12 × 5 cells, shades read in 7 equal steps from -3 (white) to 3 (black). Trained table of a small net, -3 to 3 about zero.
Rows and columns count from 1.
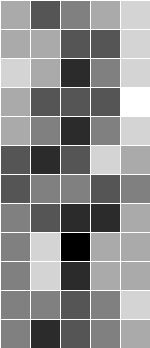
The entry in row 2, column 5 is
-2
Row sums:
-3 -2 -3 -1 -1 1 2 4 -1 -2 -1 2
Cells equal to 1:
13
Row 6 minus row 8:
1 1 -1 -4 0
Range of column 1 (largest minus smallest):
3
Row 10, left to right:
0 -2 2 -1 -1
